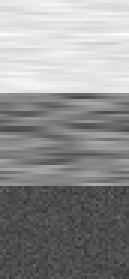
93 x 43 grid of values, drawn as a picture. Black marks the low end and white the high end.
The table splits into 3 rows of 1 panel. Panel 1,1: very high, streaked across, faint in contrast. Panel 2,1: middling, streaked across. Panel 3,1: low, fine-grained, faint in contrast.
